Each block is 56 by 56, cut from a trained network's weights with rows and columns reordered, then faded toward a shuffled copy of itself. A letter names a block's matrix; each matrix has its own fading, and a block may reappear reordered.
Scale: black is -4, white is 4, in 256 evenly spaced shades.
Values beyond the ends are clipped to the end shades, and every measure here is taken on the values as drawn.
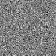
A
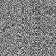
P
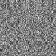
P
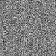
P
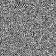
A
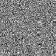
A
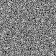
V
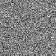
A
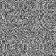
P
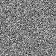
V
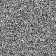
V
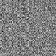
P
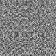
P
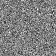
V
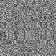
P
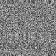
P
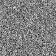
V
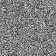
V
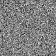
V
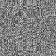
P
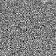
A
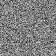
V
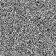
V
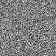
A
